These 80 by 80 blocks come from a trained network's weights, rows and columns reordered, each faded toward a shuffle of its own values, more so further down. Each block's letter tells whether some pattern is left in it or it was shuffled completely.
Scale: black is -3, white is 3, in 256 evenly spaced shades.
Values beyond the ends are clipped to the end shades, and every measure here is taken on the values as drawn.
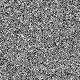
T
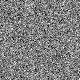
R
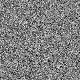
T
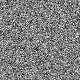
R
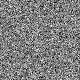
T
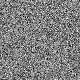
T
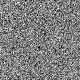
R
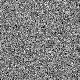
T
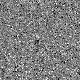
R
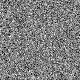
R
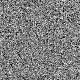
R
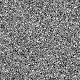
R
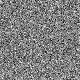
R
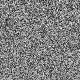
T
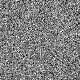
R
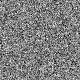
T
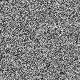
T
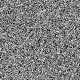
T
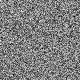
T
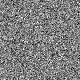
R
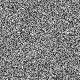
T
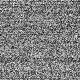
R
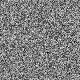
T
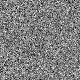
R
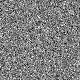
T
